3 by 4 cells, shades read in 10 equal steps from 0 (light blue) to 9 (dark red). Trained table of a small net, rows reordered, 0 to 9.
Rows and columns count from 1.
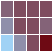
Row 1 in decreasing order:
6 6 6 5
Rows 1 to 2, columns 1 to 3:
5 6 6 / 3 6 6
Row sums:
23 20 18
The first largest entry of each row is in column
2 2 4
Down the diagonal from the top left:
5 6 6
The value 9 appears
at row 3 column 4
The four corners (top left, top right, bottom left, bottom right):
5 6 0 9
